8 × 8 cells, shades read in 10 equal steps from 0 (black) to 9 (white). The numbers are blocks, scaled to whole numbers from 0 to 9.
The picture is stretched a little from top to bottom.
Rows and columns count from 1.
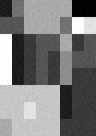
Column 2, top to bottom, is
4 3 1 1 1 7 7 7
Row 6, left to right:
7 7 7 7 7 1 2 2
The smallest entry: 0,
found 2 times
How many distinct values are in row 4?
5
